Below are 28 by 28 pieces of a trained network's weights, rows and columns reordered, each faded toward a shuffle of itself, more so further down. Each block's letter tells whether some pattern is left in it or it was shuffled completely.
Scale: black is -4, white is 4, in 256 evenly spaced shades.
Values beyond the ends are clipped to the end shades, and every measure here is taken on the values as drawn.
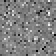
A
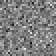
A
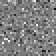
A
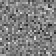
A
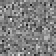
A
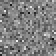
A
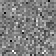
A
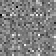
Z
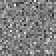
A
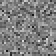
A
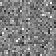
A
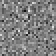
Z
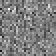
Z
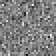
A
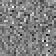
A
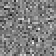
A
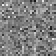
Z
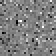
A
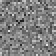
A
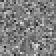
Z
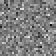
Z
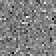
A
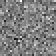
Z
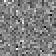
A
